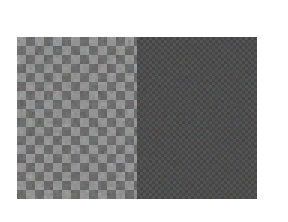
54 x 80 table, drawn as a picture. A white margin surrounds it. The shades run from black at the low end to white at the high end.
It is made of 1 by 2 panels. Panel 1,1: middling, checkered. Panel 1,2: low, checkered, faint in contrast.
